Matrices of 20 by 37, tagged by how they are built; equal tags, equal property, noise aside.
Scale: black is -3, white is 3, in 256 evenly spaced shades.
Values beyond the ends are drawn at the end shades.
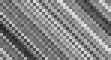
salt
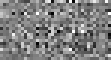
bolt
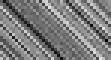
salt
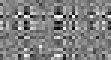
bolt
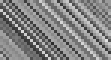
salt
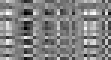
bolt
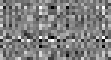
bolt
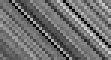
salt
